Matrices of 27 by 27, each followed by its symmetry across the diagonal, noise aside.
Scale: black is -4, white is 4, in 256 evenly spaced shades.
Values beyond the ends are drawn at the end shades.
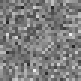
symmetric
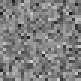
neither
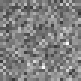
symmetric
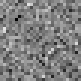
symmetric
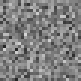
neither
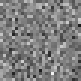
neither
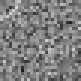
symmetric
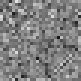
symmetric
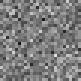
symmetric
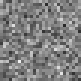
neither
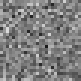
neither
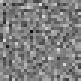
symmetric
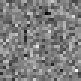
neither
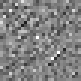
symmetric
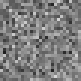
symmetric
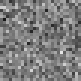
neither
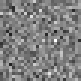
neither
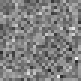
symmetric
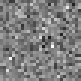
neither
